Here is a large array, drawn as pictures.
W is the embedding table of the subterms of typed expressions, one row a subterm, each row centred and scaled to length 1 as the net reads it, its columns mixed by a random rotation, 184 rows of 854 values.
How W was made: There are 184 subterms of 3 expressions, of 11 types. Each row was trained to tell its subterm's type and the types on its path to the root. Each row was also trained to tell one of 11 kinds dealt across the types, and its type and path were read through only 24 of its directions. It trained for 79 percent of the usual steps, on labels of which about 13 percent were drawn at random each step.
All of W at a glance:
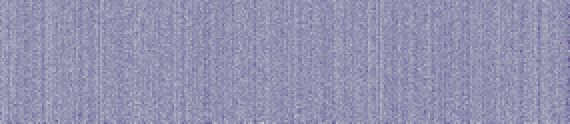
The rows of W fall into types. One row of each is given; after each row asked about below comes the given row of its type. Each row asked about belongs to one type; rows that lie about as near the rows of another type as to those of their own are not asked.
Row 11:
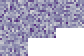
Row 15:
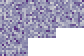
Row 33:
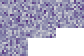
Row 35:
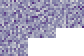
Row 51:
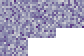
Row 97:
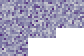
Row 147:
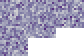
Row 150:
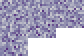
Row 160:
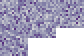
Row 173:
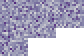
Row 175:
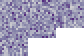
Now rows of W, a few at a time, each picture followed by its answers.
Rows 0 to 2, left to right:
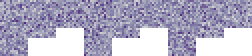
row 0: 11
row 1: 173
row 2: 51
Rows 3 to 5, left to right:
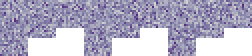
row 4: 35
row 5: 51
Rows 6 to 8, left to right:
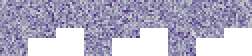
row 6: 35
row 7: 160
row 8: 147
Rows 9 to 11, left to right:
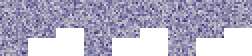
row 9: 15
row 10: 51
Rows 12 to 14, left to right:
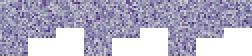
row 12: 15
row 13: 173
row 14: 51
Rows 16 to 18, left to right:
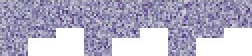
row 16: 175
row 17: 51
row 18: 147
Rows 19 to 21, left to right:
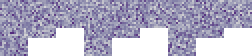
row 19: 51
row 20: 175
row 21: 175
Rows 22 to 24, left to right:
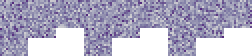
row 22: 173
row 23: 15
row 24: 35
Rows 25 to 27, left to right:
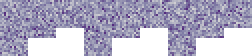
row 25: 175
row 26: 97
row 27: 15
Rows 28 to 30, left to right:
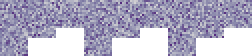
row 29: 173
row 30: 173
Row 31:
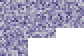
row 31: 11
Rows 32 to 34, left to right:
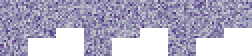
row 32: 150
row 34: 15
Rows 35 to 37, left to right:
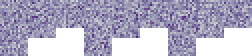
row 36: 35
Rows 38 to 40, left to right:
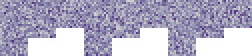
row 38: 11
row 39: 150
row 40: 175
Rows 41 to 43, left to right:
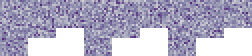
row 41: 51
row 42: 33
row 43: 97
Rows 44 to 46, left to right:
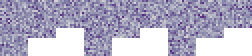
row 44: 51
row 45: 147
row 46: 35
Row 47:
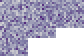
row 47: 11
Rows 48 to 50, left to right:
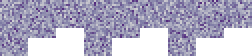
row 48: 35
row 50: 147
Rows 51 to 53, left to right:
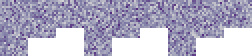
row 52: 35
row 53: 173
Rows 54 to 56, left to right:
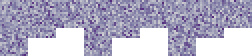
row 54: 33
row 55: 97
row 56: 175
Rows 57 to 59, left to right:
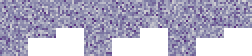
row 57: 173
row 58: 33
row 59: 35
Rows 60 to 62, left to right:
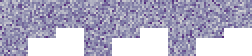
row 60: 33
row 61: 160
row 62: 147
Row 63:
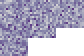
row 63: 15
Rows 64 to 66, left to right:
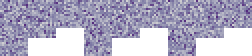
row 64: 150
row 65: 35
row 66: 160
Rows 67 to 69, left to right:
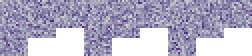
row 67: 51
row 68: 15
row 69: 35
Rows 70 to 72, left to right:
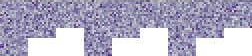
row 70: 11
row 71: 147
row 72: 175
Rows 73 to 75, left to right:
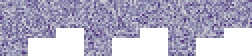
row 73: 15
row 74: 173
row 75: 150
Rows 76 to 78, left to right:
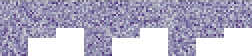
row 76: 150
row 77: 11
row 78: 11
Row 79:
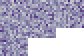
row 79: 35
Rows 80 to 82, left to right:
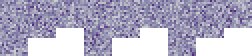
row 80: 33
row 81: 173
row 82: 175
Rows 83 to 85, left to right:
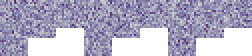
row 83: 51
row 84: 11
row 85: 51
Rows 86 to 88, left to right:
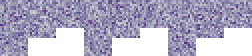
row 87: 97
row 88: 35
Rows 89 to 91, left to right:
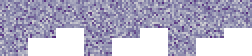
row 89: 97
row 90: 15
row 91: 97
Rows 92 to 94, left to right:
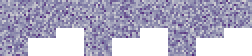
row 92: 175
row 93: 175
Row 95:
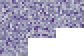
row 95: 173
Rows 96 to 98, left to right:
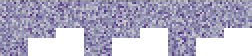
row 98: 51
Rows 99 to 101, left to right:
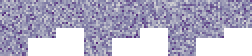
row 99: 35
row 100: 175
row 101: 160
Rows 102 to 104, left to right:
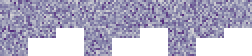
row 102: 97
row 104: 150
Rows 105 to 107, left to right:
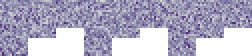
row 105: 150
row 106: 147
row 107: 35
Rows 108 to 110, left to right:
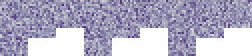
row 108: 51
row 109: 147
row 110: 150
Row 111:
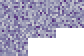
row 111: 173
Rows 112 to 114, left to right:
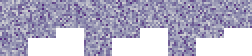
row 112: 160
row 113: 51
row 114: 51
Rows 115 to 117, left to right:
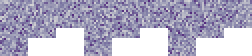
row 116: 35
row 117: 147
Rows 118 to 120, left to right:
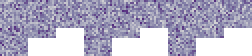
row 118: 15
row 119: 160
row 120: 15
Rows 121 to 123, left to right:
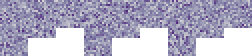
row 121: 51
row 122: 160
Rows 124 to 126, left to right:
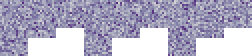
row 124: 35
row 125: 147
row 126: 15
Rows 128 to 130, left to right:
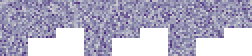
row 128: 15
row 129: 51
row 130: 160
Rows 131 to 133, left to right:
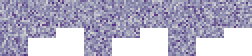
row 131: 150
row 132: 97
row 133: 35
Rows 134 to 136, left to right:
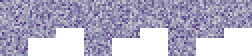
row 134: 51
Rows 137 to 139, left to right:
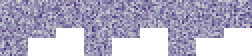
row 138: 97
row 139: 33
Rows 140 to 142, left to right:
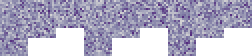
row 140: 160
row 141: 35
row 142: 51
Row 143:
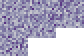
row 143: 33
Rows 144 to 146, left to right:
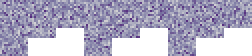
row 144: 97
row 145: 160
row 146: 33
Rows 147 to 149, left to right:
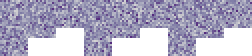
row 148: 173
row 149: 97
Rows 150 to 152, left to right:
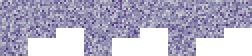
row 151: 147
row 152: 33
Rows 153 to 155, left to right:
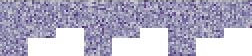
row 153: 33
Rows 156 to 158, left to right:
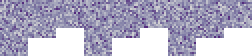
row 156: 97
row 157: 97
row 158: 15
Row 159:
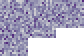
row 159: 173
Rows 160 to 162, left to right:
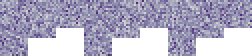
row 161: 173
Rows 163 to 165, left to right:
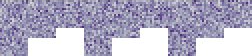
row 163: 35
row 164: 33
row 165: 15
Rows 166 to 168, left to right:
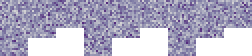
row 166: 150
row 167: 97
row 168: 11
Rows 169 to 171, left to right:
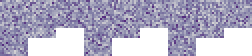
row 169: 173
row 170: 173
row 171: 173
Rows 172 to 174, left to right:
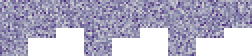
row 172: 173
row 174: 33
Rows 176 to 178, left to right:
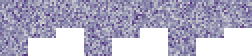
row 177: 11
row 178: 160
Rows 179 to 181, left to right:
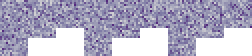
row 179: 173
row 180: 175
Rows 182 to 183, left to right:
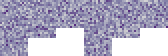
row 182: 11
